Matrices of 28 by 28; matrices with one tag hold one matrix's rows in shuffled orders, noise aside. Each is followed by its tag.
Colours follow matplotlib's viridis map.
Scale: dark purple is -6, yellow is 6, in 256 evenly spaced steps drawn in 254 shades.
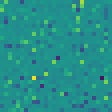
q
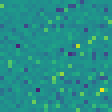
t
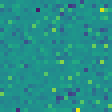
t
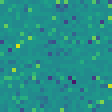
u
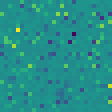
u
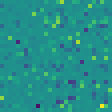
t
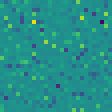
q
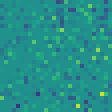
t
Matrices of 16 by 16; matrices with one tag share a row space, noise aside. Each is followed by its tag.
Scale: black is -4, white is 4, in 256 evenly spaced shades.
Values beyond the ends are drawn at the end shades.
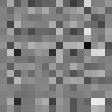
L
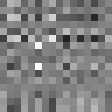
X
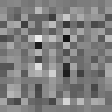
X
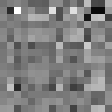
L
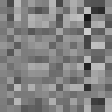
L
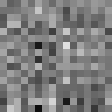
X
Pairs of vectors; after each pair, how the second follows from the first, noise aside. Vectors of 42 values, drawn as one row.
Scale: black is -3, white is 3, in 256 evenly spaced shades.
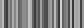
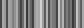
shuffled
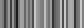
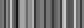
sign-scrambled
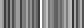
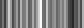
sign-scrambled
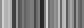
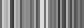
sign-scrambled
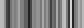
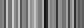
shuffled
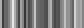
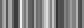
shuffled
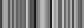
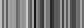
sign-scrambled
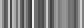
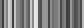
shuffled
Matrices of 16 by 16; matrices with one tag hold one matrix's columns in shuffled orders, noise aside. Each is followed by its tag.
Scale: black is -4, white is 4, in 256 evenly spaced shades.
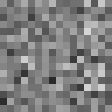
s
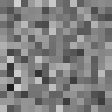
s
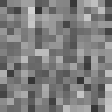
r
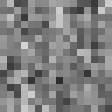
r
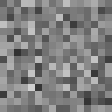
s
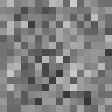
s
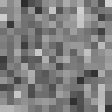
r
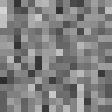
r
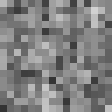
r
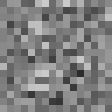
s
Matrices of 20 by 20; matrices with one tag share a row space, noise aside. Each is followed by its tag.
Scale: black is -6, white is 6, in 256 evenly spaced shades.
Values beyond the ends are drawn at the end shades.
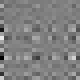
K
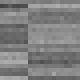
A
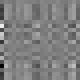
K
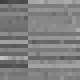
A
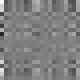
K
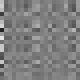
K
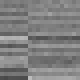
A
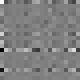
K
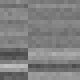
A
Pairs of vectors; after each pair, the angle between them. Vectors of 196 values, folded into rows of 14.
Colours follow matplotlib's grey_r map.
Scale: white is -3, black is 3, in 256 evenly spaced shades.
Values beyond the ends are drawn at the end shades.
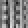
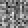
partly aligned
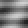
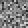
orthogonal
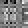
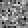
partly aligned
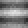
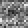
partly opposed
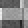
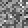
orthogonal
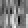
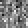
partly aligned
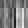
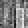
nearly parallel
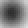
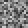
orthogonal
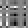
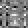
nearly opposite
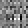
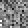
partly aligned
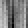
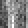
nearly opposite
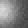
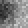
nearly opposite
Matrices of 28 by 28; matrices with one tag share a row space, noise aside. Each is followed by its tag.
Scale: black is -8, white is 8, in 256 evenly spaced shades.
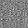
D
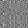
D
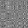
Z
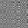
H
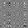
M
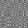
Z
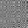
H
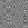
M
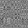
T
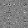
M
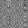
M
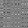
T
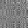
H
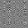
M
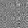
H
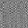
D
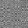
T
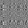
D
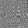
H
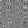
M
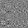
Z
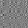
D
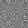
M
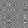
M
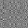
D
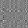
D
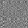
D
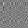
D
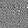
H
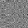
Z
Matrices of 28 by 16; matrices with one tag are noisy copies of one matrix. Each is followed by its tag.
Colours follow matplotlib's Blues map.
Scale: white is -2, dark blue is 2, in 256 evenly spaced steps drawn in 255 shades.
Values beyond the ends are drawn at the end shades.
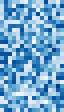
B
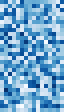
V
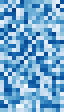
V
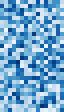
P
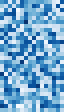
V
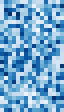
B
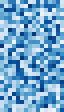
P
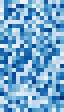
B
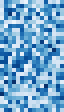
B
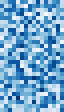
P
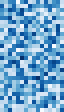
P
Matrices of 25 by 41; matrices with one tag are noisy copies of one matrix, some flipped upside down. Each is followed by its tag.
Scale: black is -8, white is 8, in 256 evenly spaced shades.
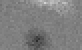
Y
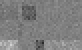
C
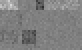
C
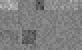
C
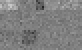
C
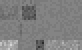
C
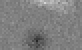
Y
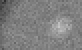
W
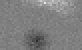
Y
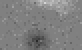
Y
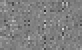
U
